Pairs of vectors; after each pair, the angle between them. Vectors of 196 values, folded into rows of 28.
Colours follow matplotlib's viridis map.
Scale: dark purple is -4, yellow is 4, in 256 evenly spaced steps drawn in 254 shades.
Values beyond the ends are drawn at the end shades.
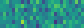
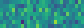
nearly opposite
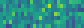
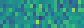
partly opposed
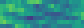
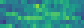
nearly opposite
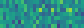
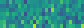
partly aligned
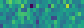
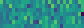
partly aligned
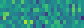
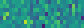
nearly parallel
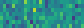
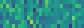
nearly opposite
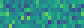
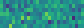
nearly parallel
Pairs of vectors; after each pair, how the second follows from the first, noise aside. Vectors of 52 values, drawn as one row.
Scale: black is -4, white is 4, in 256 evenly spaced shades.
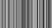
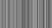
shrunk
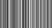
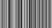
negated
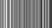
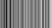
negated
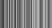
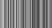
negated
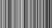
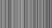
shrunk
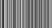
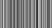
wrapped around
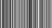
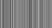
shrunk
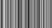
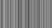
shrunk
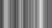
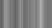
shrunk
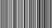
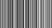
negated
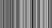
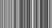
negated
